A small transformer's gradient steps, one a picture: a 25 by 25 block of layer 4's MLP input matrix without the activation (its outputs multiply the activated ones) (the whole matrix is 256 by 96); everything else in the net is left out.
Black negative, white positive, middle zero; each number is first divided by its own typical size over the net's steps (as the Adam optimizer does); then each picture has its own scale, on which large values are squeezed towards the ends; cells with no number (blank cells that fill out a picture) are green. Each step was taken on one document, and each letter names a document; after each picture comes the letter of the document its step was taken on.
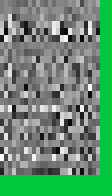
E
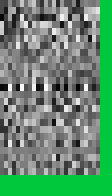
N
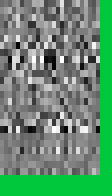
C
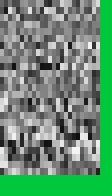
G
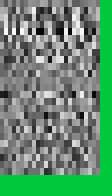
N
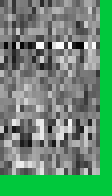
G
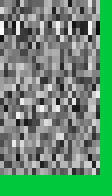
N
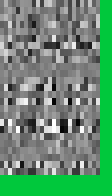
C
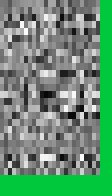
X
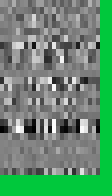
C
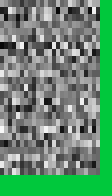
G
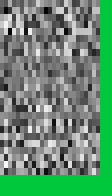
X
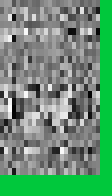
E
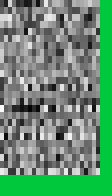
X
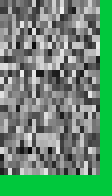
N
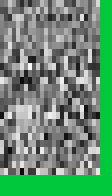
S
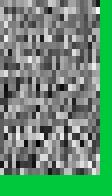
S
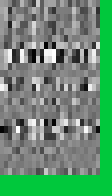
C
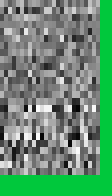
S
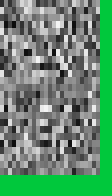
S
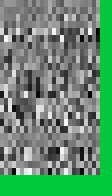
E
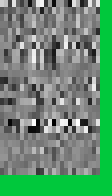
C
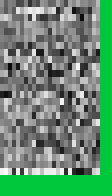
S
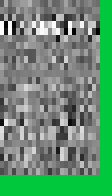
E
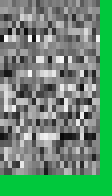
X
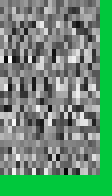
X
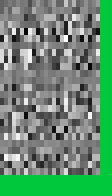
E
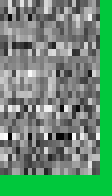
S
